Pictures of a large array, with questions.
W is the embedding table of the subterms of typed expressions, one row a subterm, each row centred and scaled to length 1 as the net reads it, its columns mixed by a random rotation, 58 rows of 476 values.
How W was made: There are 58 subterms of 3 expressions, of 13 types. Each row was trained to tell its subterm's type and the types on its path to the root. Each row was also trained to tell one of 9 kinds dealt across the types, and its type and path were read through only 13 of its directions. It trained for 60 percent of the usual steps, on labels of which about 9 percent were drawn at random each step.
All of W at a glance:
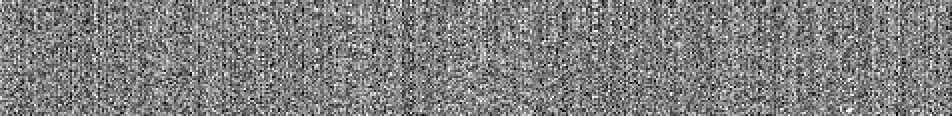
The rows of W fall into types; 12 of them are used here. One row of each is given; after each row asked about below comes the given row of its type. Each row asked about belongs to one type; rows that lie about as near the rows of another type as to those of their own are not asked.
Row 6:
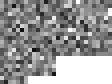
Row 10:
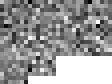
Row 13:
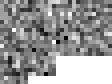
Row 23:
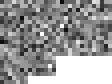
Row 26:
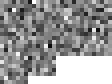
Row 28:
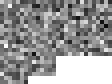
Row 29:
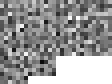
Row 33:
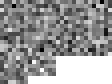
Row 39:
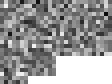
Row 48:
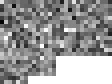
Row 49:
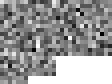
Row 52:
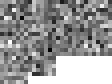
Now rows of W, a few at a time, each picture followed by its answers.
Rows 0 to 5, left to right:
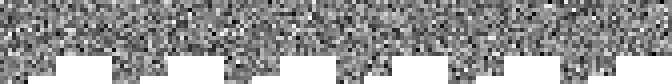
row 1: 49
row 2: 29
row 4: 10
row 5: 10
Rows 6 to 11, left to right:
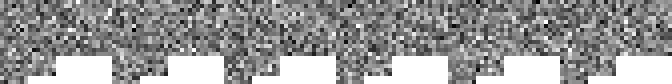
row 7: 23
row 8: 39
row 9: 6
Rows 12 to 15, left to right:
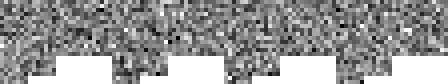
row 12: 52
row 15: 6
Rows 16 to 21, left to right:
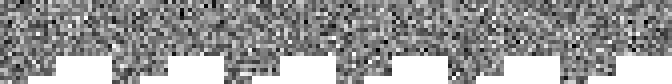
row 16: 29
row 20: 39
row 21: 29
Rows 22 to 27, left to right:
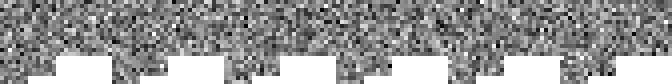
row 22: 6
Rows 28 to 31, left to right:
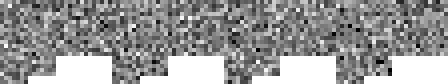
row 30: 13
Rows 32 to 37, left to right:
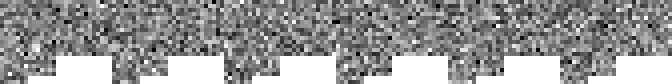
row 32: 33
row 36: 52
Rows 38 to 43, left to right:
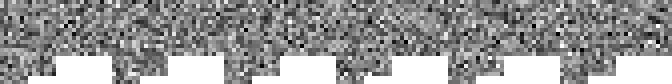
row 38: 23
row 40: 6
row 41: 39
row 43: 29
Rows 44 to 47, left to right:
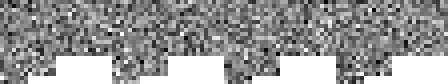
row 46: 10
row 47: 39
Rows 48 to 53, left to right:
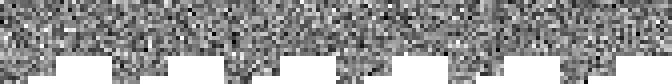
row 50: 13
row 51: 48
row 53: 10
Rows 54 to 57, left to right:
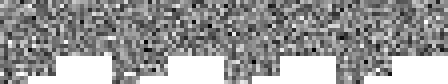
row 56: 52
